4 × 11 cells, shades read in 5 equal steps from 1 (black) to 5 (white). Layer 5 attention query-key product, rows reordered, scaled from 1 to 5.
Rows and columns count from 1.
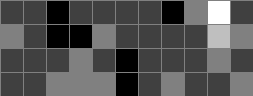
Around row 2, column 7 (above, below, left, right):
2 2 2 2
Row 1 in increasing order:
1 1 2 2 2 2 2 2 2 3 5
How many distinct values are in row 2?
4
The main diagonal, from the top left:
2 2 2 3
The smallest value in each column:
2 2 1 1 2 1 2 1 2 2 2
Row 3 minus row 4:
0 0 -1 0 -1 0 0 -1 0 1 -1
